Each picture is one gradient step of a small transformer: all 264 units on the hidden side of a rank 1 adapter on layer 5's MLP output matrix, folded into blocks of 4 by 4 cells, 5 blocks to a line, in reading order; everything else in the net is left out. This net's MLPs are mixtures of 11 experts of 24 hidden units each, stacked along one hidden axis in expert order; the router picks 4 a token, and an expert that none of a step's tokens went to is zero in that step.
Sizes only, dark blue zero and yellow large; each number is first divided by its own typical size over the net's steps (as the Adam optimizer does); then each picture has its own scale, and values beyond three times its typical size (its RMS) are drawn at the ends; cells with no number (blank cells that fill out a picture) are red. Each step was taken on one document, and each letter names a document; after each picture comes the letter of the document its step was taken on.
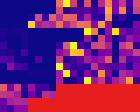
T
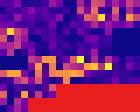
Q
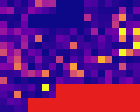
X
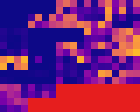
T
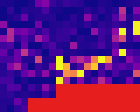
X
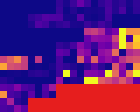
T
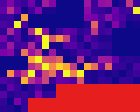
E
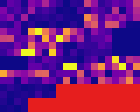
E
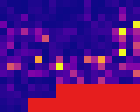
X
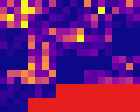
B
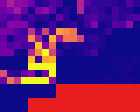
B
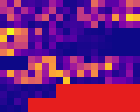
Q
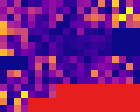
Q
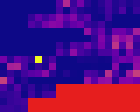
T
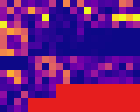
Q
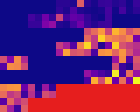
T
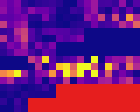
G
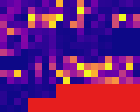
Q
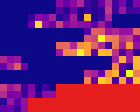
T
